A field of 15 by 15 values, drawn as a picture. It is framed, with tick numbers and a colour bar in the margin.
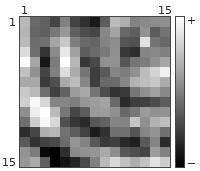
Slope: none. Mirror symmetry: none. Rings: centred on the top right. Ninth with the highest average: middle left.
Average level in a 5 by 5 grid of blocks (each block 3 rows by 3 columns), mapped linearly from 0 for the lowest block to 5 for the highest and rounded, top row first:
3 3 1 3 3 / 3 5 1 2 4 / 5 3 3 1 3 / 4 3 1 3 4 / 2 0 3 2 3
